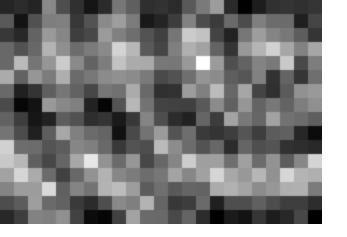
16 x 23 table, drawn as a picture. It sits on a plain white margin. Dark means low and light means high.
No overall slope runs across the table. Rings spread out from the top right. No single row or column stands out from its neighbours. On average the colour sits 40% of the way up the scale. Stripes running across repeat 2 times from top to bottom.
